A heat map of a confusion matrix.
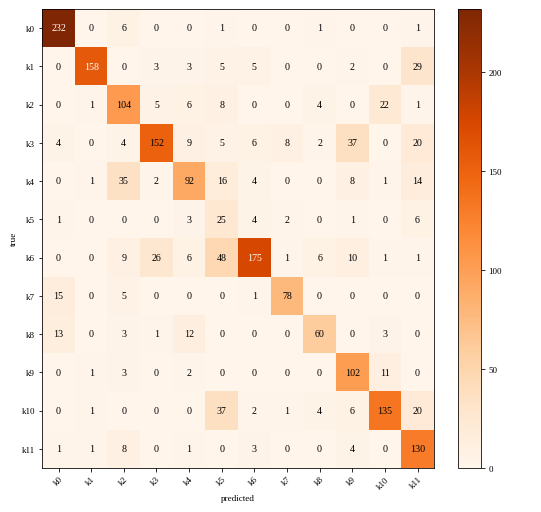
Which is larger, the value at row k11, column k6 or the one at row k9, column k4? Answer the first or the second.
the first
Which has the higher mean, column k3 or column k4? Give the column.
k3
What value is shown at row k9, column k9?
102
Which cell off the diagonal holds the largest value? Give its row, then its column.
k6, k5
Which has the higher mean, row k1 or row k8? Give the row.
k1
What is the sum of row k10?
206
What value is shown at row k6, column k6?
175
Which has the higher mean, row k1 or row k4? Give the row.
k1
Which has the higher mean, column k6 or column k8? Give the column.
k6
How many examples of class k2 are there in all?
151
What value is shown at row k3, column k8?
2
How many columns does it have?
12
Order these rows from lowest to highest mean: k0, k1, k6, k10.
k1, k10, k0, k6
